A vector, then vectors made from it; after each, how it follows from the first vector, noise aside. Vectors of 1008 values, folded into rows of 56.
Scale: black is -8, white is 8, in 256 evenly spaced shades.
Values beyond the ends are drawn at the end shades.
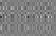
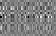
scaled up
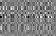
scaled up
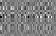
scaled up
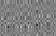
wrapped around
